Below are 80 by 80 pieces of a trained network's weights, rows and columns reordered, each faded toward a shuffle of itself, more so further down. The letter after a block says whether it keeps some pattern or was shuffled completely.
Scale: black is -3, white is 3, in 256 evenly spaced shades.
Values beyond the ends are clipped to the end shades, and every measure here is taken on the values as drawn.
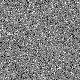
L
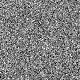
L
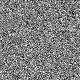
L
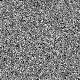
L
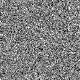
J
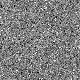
L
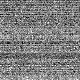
J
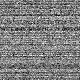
J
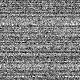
J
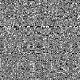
J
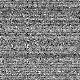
J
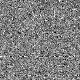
J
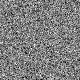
L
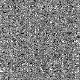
J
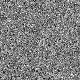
L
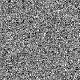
J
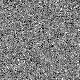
L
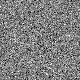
L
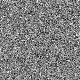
L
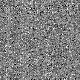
J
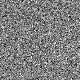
L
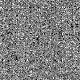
J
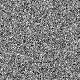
L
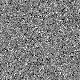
L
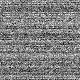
J
